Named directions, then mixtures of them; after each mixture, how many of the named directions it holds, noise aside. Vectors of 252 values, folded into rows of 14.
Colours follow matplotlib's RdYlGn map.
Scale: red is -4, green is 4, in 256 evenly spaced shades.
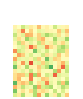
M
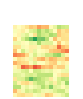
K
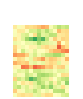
one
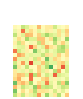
one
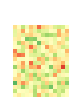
two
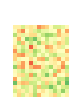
two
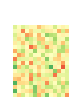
one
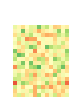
two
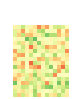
two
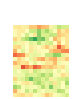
one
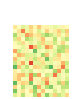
one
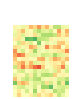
two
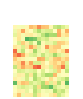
two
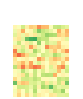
two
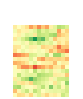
one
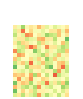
one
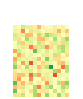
one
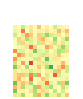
one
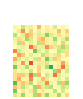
one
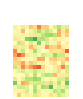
two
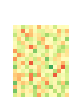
one
